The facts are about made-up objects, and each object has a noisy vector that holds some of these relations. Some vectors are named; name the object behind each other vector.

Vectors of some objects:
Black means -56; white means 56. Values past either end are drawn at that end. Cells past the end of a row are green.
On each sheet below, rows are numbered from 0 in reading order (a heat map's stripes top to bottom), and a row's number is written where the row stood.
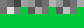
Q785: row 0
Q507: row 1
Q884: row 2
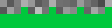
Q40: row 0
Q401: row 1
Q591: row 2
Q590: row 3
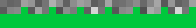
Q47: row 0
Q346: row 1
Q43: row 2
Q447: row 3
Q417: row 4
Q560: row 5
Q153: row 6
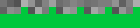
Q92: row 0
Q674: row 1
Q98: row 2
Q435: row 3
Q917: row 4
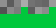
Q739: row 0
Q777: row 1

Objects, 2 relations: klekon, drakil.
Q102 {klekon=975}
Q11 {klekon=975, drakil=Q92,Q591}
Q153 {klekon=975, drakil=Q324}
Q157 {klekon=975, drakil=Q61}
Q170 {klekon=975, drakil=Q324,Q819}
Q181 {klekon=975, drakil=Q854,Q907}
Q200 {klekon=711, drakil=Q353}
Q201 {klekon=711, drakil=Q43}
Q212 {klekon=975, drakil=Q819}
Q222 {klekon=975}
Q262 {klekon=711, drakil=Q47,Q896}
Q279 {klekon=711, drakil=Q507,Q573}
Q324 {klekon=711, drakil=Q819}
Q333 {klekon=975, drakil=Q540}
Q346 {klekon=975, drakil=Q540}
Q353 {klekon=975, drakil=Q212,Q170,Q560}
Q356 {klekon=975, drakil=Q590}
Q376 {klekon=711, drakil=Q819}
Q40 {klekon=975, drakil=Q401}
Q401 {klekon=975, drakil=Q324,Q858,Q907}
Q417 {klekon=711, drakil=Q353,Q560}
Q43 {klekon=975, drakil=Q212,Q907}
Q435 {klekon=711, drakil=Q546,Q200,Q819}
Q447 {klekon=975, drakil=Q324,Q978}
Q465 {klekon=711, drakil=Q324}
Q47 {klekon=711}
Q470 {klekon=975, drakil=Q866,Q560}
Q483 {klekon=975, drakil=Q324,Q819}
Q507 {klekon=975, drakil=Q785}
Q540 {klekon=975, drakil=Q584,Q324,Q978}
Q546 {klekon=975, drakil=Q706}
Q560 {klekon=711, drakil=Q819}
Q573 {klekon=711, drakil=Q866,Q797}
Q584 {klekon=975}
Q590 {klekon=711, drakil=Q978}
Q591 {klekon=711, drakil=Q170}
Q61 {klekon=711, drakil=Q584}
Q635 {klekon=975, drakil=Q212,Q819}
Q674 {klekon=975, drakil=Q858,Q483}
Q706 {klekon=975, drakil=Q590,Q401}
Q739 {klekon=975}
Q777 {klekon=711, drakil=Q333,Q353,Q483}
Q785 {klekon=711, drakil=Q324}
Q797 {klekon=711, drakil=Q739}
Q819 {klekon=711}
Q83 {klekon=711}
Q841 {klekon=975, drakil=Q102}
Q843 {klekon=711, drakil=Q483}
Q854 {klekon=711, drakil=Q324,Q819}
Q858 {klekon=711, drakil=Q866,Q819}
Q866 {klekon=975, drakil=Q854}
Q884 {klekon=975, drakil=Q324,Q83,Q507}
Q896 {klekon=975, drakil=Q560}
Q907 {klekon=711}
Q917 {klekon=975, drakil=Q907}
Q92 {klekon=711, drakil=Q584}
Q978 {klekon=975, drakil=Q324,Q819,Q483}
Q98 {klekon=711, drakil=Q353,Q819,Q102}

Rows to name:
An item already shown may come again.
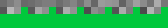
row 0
Q376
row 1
Q435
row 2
Q858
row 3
Q896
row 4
Q674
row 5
Q635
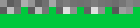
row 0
Q401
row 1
Q884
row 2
Q854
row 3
Q854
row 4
Q98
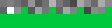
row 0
Q324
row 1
Q333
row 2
Q590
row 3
Q353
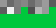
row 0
Q978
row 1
Q819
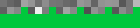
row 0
Q279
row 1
Q483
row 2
Q843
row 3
Q470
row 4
Q584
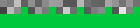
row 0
Q212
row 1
Q866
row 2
Q540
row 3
Q907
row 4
Q170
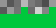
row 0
Q706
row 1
Q465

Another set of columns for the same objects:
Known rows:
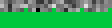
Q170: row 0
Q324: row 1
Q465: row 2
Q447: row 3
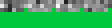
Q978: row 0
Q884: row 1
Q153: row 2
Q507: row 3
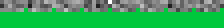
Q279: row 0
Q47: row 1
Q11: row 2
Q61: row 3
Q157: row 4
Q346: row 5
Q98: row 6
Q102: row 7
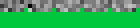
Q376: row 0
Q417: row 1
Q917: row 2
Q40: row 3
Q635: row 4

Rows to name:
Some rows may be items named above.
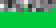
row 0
Q540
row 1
Q858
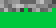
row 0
Q635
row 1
Q43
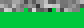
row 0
Q866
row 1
Q212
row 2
Q333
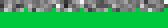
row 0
Q907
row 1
Q333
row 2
Q540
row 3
Q590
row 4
Q674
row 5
Q584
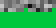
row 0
Q333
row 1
Q560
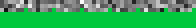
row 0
Q353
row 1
Q483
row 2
Q584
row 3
Q401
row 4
Q858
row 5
Q212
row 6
Q785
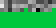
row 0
Q483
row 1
Q854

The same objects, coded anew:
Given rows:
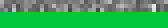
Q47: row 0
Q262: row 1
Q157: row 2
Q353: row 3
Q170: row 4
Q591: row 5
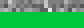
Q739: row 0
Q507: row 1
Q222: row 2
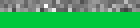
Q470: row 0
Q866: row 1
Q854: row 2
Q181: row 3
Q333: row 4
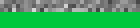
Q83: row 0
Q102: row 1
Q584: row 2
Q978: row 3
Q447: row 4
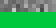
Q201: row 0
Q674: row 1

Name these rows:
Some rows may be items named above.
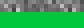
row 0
Q483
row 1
Q560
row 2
Q483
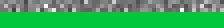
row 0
Q483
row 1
Q866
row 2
Q483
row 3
Q858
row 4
Q819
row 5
Q884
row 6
Q907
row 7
Q401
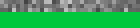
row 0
Q324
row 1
Q896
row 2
Q43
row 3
Q346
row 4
Q376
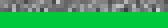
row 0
Q465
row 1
Q978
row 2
Q858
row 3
Q153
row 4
Q540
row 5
Q483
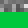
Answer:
Q590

